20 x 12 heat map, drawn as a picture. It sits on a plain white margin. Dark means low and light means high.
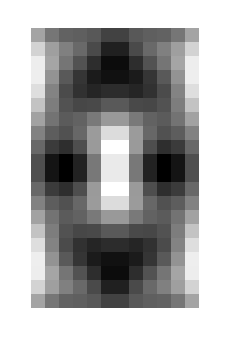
On average the colour sits 40% of the way up the scale. No overall slope runs across the table. The centre is the roughest part. Its left and right halves mirror each other, and so do its top and bottom. The ninth with the highest average is the centre.
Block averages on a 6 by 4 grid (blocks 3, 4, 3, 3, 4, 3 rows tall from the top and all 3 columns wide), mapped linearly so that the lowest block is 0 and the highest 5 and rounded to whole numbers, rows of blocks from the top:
5005 | 4004 | 0550 | 0550 | 4004 | 5005
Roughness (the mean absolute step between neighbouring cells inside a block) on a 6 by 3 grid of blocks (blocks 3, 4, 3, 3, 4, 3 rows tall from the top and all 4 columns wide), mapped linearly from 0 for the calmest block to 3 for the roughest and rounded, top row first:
1 0 1 | 1 0 1 | 1 3 1 | 1 3 1 | 1 0 1 | 1 0 1
